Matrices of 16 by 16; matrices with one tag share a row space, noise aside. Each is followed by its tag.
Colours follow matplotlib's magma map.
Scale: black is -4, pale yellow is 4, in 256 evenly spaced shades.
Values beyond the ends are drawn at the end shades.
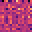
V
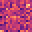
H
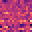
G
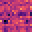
G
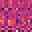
V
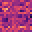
G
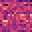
G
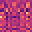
H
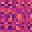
V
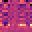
G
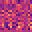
V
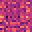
H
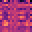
G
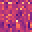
V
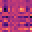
G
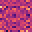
H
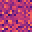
V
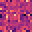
H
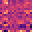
G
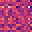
V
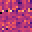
V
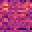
G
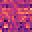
G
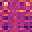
G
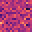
H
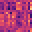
V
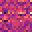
G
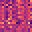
V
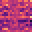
G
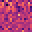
V
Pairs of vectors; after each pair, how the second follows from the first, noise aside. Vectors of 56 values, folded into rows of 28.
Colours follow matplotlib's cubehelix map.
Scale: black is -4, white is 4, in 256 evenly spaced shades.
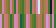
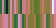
shuffled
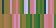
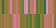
shrunk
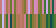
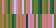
shuffled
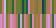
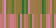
shrunk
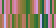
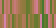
shrunk
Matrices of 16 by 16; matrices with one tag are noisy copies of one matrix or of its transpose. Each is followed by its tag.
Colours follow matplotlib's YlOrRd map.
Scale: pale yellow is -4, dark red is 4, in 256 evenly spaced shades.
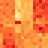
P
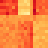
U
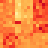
P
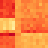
U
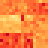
P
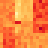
P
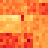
P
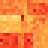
P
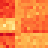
U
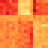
U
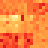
P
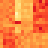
P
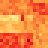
P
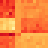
U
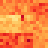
P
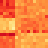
U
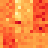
P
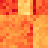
U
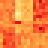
P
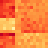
U
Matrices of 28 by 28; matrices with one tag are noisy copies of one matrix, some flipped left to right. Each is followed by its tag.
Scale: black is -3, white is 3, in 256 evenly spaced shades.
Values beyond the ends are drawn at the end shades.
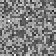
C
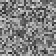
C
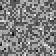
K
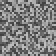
K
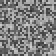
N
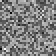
K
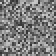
K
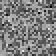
N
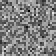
K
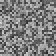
C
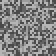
N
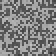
N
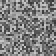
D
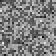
C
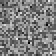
N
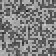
N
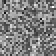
D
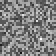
K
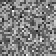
C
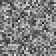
C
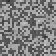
C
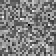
K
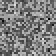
D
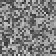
C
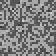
K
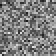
C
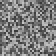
K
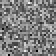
N
